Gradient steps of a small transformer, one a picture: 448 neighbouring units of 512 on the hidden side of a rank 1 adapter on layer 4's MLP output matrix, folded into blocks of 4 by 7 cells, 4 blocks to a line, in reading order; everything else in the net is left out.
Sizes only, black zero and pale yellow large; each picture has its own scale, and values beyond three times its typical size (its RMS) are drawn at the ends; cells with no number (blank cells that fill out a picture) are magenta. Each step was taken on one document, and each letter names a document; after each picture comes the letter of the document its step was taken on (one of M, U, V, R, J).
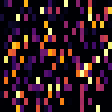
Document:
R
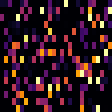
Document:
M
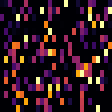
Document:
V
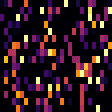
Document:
V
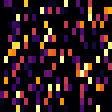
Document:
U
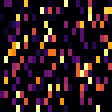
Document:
R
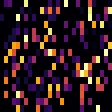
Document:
R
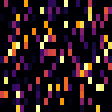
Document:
U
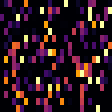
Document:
V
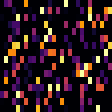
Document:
U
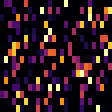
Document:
U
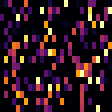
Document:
V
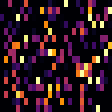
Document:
V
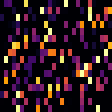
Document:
R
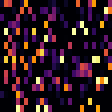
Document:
V
